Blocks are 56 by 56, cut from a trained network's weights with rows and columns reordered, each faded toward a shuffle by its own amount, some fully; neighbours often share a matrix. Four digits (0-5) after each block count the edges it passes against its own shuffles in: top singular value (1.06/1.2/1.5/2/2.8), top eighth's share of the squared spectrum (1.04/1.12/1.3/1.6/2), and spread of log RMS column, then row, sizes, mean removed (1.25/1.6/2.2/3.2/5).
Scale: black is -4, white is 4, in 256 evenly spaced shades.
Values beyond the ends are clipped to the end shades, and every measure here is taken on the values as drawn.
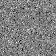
0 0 0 0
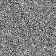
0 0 0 1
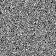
0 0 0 0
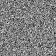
0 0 0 0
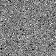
1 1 0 0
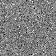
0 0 0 0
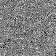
1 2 0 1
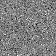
0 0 0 0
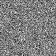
0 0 0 0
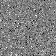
1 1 0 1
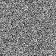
0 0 0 0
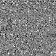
2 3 0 2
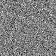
1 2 0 0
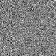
3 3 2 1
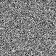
1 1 0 0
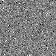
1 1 0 0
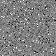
0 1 0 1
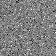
0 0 0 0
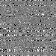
3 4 1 3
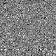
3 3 1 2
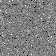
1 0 0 0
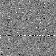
3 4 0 1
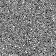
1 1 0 0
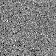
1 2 0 0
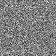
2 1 0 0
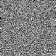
3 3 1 1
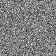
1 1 0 0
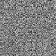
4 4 1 2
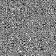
3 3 0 2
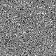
1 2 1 1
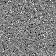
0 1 0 0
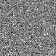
1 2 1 1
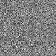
3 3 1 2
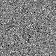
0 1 0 0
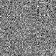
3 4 2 2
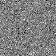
2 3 1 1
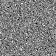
0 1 0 0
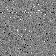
2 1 0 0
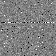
3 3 0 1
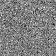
1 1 0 0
